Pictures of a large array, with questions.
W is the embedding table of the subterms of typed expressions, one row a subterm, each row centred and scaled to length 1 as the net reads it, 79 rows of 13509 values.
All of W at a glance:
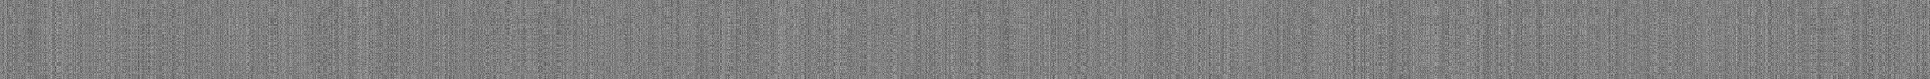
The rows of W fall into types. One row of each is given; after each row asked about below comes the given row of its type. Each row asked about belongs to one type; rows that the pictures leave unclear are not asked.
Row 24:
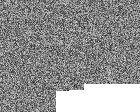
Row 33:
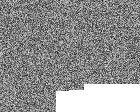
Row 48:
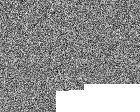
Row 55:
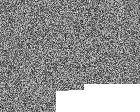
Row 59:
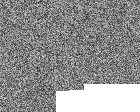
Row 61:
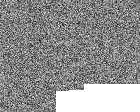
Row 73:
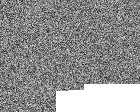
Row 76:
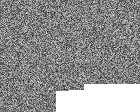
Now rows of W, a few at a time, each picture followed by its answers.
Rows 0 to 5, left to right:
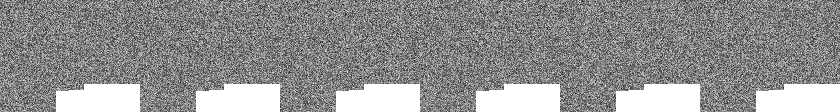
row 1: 33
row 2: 33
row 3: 33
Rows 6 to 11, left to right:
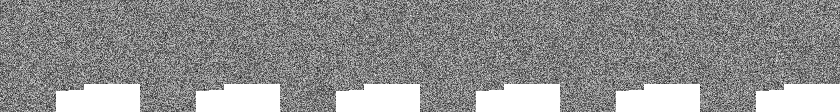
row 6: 76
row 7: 55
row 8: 59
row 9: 33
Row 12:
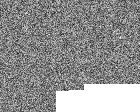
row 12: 76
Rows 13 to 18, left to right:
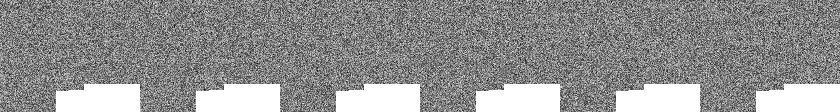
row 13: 61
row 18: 24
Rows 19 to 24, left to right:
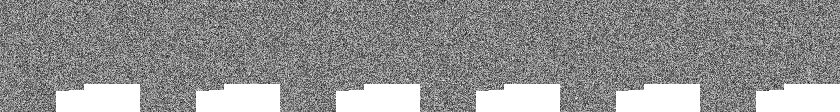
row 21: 48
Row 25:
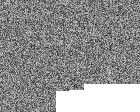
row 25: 24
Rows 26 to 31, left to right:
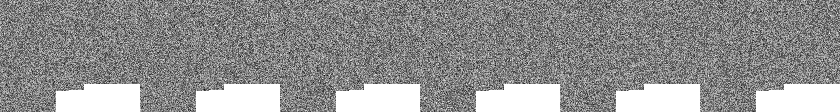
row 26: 55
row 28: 59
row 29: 59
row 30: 61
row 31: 48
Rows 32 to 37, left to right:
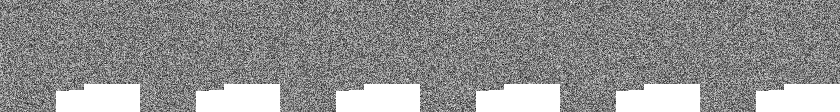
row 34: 48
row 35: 73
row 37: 48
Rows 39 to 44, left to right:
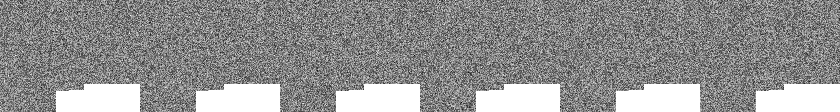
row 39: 48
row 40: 73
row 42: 55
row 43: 55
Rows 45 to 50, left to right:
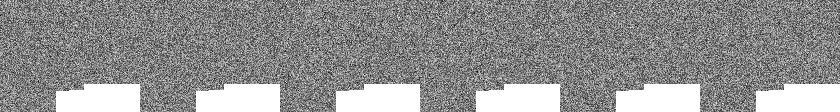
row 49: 61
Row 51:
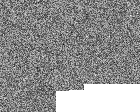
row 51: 59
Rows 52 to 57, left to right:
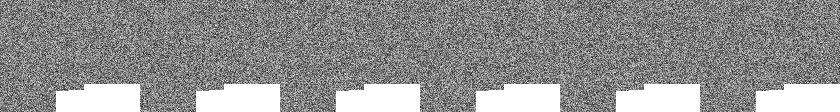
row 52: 76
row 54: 48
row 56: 61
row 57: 55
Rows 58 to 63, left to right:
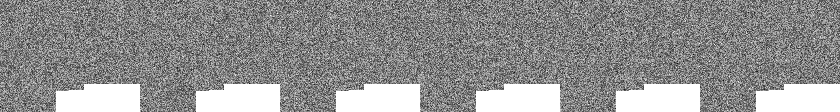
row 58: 55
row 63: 76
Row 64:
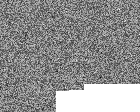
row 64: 55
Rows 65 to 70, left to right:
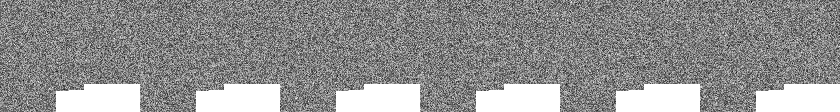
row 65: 76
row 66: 61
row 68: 61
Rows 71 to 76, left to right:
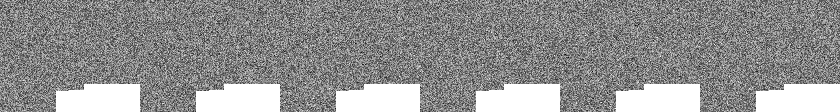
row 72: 24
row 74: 33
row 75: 76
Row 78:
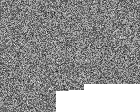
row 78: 76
